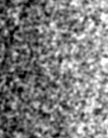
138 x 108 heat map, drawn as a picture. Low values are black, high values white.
Odd rows or columns: none. Stripes: none. Histogram: bell-shaped. Slope: up to the right. Lone odd cells: none.
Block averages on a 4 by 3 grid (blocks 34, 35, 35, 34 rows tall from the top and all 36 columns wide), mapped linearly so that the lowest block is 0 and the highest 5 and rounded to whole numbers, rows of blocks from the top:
0 3 5 | 0 3 5 | 0 2 5 | 0 2 5
